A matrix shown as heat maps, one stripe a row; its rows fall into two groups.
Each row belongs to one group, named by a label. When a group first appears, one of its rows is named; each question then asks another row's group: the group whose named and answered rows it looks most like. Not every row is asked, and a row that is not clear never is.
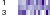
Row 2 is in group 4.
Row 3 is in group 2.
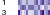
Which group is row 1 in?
4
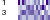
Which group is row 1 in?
2
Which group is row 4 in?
4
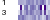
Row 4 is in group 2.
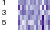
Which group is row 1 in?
2
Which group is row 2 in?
2
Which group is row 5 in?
4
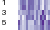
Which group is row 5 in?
4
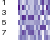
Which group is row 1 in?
4
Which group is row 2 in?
2
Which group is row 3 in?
4
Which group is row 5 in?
2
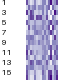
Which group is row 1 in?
4
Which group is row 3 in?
2
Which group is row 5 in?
4
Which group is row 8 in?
2
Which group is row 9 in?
2
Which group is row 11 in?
2
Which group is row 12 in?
4
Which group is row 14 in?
2
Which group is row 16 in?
4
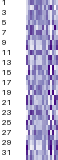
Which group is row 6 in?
2
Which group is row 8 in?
2
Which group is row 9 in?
4
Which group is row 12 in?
4
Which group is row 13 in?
4
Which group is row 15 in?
2
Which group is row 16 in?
4
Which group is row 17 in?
2
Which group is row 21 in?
2
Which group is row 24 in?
2
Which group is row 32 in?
2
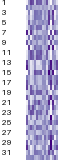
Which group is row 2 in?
2
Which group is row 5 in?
2
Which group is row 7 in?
2
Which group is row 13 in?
4
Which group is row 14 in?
4
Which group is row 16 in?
4
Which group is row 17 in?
4
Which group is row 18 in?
2
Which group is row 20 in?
4
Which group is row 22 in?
2
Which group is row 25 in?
4
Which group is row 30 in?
4
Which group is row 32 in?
2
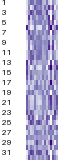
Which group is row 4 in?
2
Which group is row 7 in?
2
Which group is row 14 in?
4
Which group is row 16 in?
2
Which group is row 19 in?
2
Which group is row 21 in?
4
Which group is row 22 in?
4
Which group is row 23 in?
2
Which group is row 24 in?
2
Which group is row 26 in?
4
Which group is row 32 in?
2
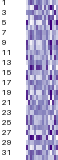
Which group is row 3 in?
2
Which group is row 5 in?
4
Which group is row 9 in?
4
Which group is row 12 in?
2
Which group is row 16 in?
4
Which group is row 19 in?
4
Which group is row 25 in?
2
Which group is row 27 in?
4
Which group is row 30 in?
4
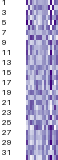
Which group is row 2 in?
2
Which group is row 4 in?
4
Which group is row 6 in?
2
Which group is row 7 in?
4
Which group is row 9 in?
4
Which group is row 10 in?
2
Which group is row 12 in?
4
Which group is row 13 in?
4
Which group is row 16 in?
4
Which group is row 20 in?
4
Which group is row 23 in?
2
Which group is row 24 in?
4
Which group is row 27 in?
4
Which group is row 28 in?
4
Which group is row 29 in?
4
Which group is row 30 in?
2
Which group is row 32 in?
4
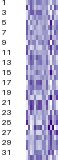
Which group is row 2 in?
2
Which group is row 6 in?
4
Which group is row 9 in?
2
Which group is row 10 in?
4
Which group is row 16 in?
2
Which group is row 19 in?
2
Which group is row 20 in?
4
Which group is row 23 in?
2
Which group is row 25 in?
4
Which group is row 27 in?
4
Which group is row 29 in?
4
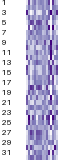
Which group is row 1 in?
2
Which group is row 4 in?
2
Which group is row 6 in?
2
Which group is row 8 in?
2
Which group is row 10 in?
4
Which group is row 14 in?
4
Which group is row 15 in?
4
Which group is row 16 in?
2
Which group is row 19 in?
2
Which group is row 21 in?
4
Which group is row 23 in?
4
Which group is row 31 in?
2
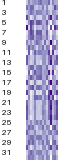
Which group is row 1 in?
2
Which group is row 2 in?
2
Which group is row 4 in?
4
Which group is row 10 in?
2
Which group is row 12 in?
4
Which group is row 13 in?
4
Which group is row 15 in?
2
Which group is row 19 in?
4
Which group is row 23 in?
4
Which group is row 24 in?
4
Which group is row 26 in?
2
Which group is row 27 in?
4
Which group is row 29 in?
2
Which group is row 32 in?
2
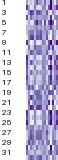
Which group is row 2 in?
4
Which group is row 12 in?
4
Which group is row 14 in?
4
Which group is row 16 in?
4
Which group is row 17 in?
4
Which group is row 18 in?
2
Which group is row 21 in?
2
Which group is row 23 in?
4
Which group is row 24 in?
4
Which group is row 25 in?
4
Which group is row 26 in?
2
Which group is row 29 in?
2
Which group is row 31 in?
4
